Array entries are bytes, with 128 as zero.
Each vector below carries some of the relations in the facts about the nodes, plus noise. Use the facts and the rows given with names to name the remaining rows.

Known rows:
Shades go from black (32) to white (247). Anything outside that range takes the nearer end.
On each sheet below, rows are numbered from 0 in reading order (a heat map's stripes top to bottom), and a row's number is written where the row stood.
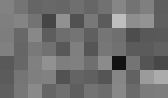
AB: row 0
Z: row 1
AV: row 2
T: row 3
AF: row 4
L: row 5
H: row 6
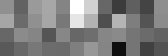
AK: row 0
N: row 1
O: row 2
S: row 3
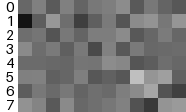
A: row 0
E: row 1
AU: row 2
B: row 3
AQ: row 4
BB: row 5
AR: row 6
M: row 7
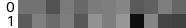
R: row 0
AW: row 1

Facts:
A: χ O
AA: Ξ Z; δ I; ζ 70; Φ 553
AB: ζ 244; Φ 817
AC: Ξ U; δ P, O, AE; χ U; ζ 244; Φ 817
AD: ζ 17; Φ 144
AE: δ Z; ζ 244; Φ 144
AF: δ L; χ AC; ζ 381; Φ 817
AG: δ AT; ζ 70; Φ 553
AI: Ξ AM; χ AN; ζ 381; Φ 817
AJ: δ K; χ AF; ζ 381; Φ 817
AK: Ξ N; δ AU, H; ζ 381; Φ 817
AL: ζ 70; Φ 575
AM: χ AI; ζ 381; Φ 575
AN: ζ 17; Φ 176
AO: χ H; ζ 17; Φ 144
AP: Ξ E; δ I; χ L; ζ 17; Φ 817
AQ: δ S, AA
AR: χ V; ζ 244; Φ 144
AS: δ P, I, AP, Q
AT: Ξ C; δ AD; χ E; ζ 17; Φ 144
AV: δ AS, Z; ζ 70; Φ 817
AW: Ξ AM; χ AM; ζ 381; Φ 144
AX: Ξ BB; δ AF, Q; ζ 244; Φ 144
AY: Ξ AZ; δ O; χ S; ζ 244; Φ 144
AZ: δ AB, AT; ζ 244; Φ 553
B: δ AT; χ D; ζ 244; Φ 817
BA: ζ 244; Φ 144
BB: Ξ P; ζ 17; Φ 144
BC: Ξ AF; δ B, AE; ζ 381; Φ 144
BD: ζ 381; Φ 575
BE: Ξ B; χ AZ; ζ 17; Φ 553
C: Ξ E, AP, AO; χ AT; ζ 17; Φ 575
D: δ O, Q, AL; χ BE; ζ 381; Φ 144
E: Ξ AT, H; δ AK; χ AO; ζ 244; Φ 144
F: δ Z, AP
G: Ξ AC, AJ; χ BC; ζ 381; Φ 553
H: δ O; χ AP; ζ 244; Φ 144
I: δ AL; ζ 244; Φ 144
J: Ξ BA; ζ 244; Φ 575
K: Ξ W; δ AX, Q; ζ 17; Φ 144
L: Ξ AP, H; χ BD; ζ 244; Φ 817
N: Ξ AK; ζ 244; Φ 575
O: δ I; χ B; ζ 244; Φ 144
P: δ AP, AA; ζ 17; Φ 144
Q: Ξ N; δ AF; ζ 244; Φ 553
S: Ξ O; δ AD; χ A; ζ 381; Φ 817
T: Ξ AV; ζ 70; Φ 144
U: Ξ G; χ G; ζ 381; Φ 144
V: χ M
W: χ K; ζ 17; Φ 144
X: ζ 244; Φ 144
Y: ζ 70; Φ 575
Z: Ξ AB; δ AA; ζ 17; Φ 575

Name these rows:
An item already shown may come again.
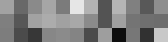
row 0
N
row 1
Q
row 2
U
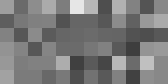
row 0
N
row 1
L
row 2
AG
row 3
M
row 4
K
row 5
AZ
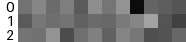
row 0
AM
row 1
AR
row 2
AA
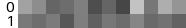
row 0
AN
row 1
AE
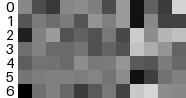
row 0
G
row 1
AW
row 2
AP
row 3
AO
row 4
AS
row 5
D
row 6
C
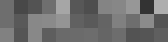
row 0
AC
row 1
AX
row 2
AG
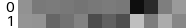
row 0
BC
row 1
BE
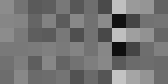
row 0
AD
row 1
AI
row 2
AD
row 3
D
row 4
V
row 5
AO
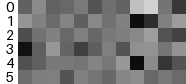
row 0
W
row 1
BD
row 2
AY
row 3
E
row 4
AJ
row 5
I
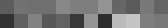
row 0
AS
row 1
AT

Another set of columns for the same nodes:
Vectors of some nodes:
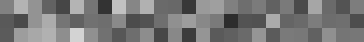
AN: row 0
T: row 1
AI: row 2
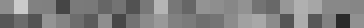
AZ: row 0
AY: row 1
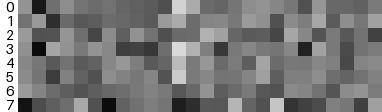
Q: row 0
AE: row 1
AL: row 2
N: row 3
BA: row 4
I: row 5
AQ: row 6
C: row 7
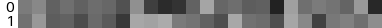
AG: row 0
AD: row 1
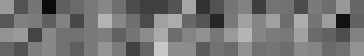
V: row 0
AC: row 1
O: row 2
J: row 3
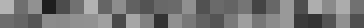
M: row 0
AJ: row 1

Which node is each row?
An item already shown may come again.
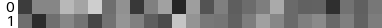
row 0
AW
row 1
AX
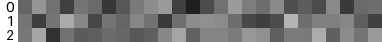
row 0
AO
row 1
AA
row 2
AE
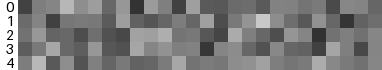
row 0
S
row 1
AR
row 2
AD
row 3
BE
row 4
B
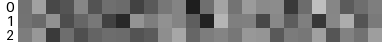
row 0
H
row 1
K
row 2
AE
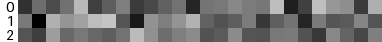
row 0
E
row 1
AK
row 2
BB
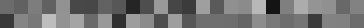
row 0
L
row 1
S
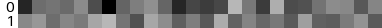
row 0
AT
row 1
D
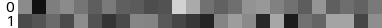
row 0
Q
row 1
AP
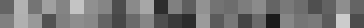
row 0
AM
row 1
BD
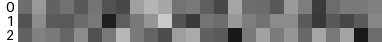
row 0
AD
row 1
W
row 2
AC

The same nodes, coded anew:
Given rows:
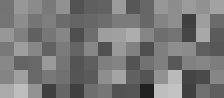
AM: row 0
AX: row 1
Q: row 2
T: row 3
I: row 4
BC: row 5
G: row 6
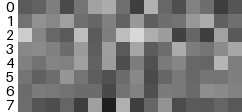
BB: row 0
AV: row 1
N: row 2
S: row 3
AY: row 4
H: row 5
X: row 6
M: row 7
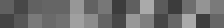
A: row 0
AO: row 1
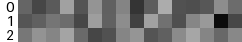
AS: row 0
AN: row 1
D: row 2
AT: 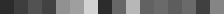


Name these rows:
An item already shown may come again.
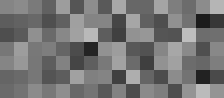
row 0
S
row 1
BE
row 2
W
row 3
BD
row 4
AI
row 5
BE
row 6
AR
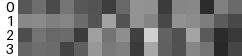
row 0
L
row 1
AA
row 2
K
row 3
BE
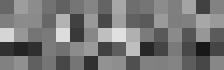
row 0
AG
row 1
AW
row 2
AK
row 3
AP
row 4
AZ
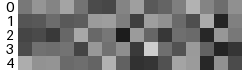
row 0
D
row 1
AD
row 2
E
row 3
K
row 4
AC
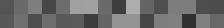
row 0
BB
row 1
L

